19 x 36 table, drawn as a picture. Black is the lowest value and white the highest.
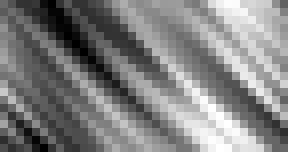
The ninth with the lowest average is the top left. The top middle is the smoothest part. Streaks slant down to the right. Overall the values sit about 50% of the way up the scale.
